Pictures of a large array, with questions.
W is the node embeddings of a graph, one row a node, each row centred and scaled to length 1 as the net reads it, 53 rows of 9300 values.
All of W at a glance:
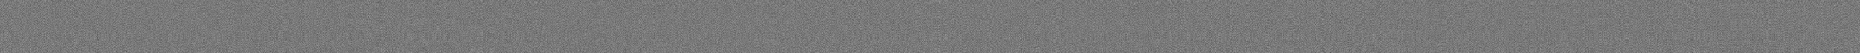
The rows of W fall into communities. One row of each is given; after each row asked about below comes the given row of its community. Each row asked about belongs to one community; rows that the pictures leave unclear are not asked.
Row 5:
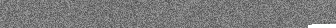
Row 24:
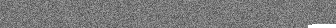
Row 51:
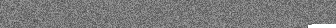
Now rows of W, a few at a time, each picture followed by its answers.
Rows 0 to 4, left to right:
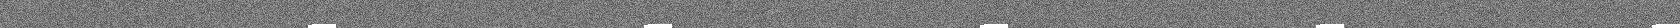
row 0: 51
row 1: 51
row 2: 24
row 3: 24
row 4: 5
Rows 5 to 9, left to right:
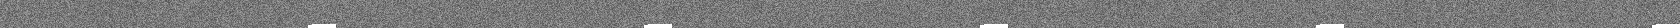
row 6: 51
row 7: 24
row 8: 5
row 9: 51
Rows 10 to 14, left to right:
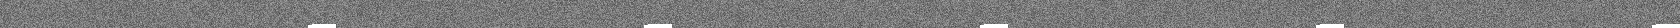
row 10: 5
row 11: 51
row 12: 5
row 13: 51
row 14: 51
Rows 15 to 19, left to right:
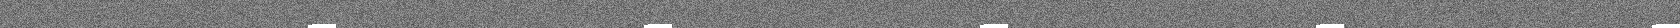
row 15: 24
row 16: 51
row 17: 51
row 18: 24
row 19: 5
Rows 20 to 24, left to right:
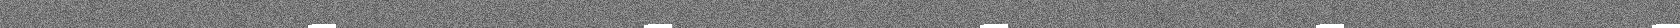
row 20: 5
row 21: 24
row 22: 5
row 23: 5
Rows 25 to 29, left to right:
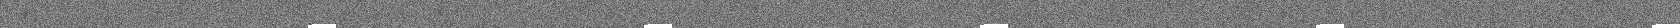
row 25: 51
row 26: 5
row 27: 51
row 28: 5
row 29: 5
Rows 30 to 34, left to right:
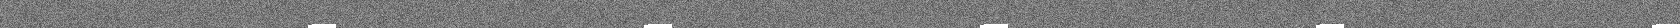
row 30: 51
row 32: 51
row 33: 51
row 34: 24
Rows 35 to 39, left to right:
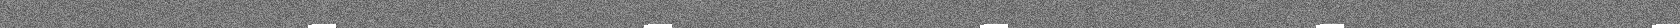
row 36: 24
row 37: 51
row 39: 24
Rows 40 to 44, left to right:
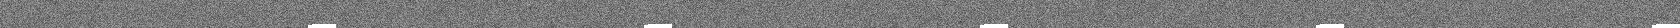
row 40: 24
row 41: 5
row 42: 24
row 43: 5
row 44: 24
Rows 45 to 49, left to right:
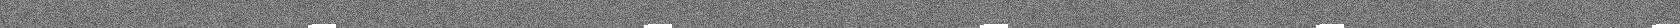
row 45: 51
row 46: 24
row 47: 5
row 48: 51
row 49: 24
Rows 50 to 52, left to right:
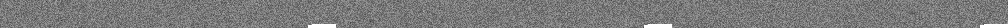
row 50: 51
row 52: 24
